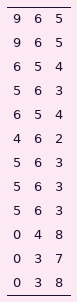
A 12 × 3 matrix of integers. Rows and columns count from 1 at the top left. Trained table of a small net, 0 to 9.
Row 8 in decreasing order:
6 5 3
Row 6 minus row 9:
-1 0 -1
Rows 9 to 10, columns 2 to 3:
6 3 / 4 8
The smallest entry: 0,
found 3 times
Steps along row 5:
down down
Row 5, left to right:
6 5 4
